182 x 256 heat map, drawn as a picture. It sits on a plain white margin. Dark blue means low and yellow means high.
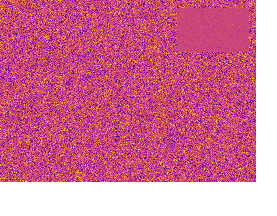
Mirror symmetry: none. Slope: none. Odd patch: calmer, in the top right. Stripes: none. Grain: fine. Calmest part: top right.
